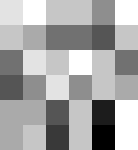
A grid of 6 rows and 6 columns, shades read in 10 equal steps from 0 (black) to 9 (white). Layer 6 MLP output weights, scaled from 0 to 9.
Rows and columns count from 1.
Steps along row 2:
down down same down up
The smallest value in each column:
3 5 2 4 0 4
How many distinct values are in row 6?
5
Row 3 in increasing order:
4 4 7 7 8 9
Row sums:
45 31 39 34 32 31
